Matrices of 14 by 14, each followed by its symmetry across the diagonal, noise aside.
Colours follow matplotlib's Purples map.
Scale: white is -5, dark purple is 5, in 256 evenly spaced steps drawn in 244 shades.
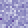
neither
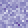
neither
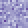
antisymmetric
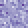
antisymmetric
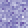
neither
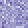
neither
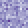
antisymmetric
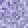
symmetric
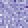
antisymmetric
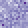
symmetric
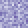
neither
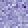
neither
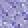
symmetric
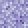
symmetric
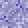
symmetric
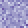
antisymmetric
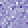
neither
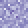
symmetric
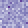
antisymmetric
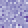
antisymmetric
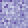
symmetric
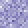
symmetric
